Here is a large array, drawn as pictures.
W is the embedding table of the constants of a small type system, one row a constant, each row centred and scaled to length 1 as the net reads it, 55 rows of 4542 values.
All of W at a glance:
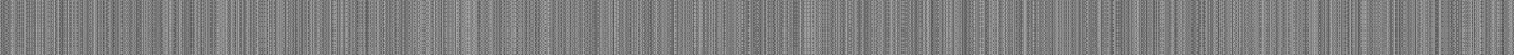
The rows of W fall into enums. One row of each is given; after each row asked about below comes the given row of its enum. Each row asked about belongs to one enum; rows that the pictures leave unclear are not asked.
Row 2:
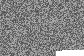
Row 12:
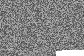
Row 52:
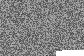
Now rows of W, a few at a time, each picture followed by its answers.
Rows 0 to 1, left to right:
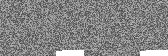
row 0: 52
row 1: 12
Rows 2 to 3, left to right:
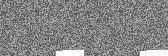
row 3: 2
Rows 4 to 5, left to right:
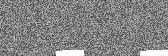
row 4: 12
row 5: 52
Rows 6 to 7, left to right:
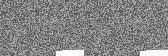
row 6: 2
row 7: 2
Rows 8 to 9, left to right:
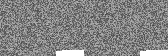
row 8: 12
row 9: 52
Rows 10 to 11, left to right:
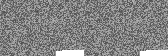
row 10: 2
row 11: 2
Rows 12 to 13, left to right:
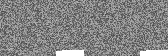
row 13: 52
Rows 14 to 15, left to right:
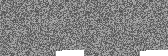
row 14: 2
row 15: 2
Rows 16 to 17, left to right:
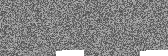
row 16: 12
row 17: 2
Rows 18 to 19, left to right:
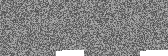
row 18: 2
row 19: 52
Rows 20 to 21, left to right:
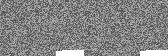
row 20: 2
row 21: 12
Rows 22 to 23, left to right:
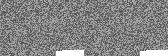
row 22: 2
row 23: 2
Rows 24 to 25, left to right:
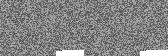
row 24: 52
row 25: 2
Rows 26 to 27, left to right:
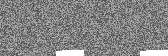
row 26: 12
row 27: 52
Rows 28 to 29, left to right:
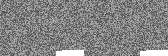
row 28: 2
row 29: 52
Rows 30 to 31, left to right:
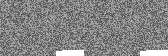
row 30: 52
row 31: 52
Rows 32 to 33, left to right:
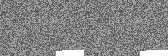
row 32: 2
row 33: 2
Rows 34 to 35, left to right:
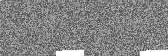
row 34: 52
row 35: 2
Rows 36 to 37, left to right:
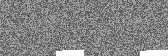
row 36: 52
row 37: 2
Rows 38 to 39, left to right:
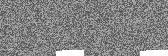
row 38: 12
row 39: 2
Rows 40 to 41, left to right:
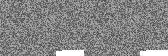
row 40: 52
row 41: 52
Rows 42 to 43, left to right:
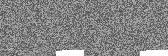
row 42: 12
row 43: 2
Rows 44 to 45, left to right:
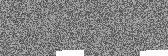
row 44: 52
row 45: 2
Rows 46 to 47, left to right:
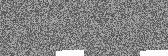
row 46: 2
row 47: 52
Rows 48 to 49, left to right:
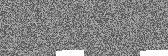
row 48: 12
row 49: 52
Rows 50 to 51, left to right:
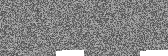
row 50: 12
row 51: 52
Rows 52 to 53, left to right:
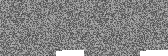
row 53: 52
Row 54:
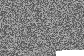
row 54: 12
